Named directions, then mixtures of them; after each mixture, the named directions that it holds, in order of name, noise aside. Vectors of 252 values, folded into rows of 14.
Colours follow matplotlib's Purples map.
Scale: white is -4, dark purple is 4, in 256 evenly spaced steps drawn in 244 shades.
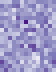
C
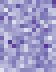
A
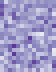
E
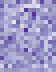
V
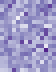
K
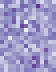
C, V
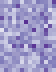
A, C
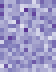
E, V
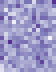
A, V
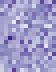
K, V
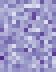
E, V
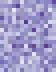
A, C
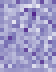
V
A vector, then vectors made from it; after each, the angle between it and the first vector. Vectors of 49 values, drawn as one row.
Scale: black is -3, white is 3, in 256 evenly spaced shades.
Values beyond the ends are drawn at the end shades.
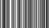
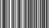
nearly parallel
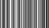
nearly parallel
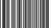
nearly parallel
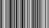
nearly opposite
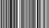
partly opposed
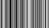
nearly opposite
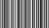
partly aligned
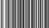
orthogonal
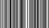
partly opposed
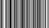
nearly opposite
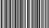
partly opposed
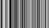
nearly opposite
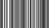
orthogonal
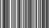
nearly parallel
